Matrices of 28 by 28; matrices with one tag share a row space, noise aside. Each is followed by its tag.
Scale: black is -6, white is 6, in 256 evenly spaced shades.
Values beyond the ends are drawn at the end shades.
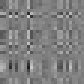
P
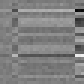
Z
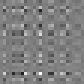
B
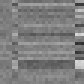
Z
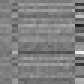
Z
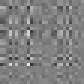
P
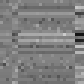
Z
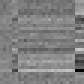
Z
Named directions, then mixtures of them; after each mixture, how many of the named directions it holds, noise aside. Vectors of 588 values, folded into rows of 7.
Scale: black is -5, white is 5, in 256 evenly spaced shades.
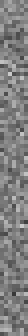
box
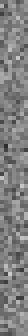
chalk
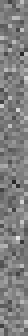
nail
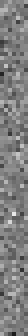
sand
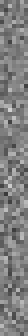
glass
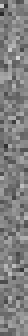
one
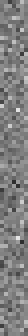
one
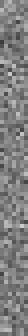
two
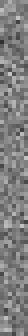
two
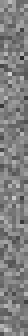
two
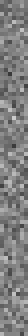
two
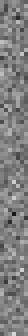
two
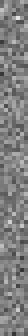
three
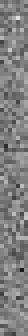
three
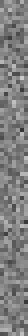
one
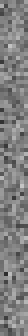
two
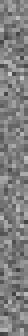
two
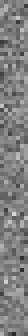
two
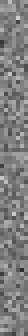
three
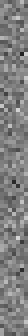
two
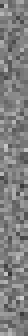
one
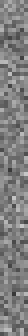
one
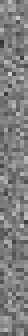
three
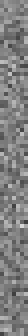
one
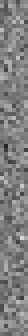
two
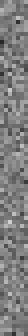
two
